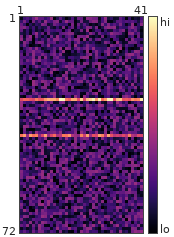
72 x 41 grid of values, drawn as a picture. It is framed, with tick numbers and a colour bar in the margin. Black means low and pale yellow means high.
Mirror symmetry: none. Histogram: skewed, a long tail of high values. Odd lines: rows 28 and 40. Slope: none. Average level on the scale: 20%.
